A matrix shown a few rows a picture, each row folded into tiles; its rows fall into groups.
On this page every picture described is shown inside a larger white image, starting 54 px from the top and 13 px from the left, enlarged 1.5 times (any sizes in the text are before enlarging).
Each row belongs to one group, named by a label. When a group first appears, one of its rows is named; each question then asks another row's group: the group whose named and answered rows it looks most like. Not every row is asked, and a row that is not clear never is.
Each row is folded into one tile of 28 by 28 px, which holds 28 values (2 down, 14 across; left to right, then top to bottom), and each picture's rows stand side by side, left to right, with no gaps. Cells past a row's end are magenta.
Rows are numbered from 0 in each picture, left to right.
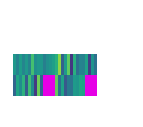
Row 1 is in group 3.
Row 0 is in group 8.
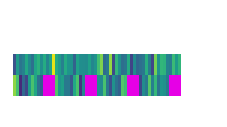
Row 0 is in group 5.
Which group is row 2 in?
3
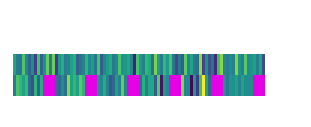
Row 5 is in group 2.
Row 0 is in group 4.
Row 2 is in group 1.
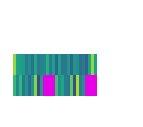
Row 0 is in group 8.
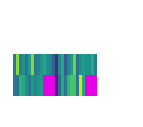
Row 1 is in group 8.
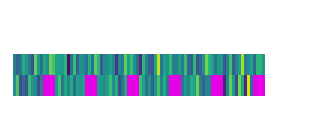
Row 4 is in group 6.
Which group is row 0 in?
5
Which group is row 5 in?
8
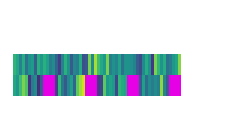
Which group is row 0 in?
4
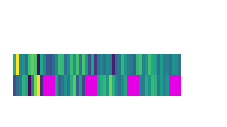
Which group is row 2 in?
6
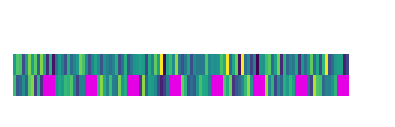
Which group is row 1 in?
6
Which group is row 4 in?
5
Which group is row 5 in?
3
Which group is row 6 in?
3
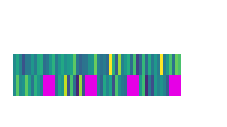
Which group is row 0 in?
6
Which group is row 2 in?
2
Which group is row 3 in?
5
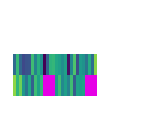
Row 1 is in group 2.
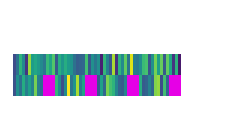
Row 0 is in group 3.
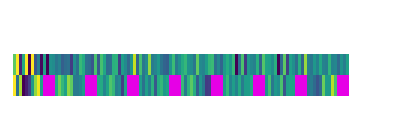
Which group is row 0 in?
3
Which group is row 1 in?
6
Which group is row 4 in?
4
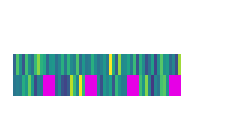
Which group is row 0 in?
6
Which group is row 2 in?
2
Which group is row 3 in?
1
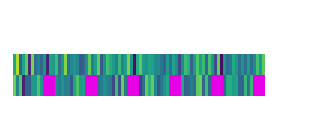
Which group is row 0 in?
3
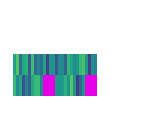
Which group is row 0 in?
3
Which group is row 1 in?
6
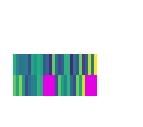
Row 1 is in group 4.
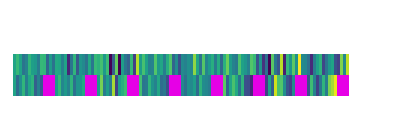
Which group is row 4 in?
2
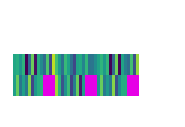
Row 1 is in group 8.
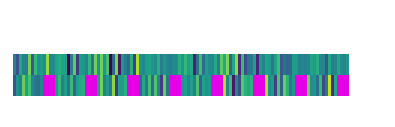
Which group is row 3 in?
8
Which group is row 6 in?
3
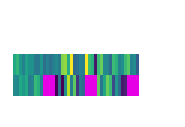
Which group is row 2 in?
4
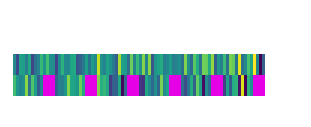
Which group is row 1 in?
8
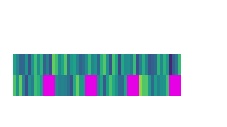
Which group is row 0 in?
1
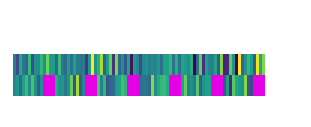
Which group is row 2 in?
3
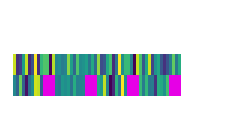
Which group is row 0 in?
1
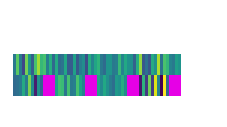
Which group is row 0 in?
6
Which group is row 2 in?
1
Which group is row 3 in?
8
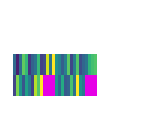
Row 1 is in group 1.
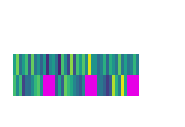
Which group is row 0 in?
3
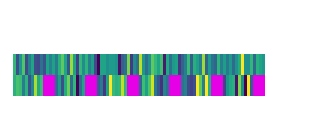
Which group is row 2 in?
8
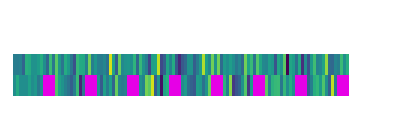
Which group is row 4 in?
5
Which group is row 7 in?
8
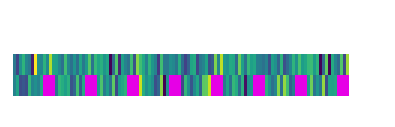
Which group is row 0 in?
5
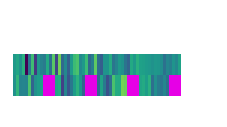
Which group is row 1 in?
5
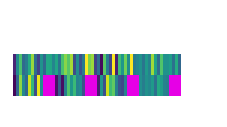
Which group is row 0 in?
8
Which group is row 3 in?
2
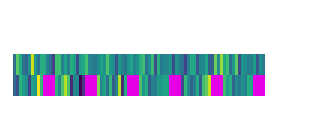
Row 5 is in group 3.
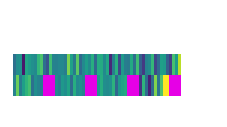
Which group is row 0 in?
6
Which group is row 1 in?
2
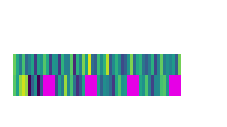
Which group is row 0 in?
4
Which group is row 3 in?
1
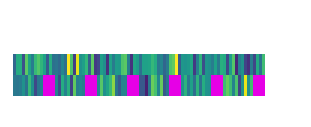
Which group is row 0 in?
6
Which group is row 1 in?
2
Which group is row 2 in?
6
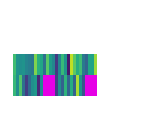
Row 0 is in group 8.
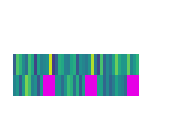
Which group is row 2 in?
5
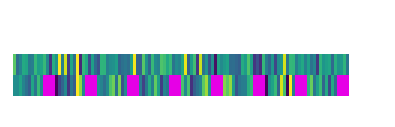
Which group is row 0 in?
1
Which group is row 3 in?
6
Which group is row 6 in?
8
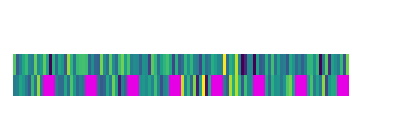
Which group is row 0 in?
1
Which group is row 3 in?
6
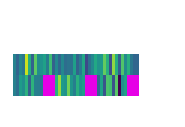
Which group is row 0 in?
2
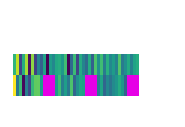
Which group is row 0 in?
3
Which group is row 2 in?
5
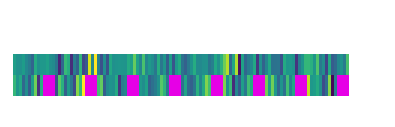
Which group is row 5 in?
3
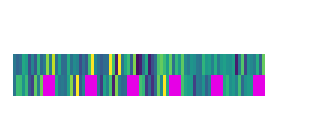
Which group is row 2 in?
2
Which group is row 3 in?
5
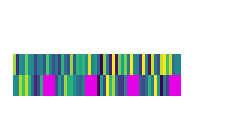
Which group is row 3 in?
6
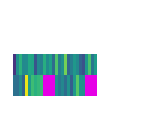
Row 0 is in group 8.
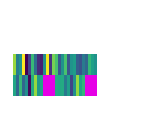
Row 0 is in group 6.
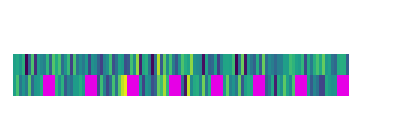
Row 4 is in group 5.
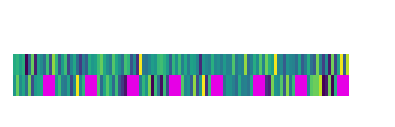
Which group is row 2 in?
4
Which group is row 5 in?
5
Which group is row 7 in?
4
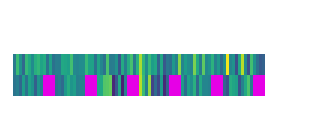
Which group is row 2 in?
4
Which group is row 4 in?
2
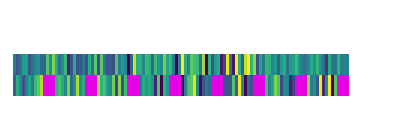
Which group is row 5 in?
6
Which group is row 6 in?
4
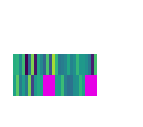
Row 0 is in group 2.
